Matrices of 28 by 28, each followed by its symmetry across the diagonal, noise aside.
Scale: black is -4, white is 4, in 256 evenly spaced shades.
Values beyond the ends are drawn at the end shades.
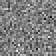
antisymmetric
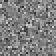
antisymmetric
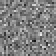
antisymmetric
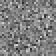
antisymmetric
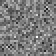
symmetric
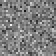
antisymmetric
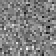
antisymmetric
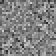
symmetric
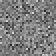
symmetric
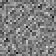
symmetric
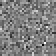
antisymmetric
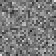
symmetric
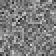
symmetric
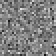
antisymmetric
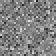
symmetric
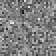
antisymmetric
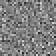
antisymmetric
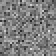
symmetric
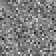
antisymmetric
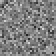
symmetric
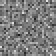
symmetric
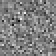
antisymmetric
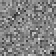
symmetric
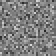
antisymmetric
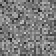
symmetric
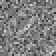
symmetric
